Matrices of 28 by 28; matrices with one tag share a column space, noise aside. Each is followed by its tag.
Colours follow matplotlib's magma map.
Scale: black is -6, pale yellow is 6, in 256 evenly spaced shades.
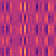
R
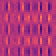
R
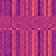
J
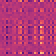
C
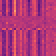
J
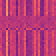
J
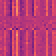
J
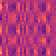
R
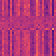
J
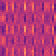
R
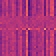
J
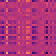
C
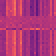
J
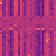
J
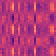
R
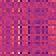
C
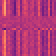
J
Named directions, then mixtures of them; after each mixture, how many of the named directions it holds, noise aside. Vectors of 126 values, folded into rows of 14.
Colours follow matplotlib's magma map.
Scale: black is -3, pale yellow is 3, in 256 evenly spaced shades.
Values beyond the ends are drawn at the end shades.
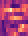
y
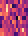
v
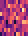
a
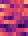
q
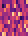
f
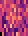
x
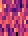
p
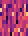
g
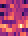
one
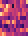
three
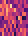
two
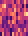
three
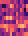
two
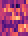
two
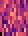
two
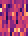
one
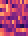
two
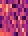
one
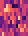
three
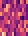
two
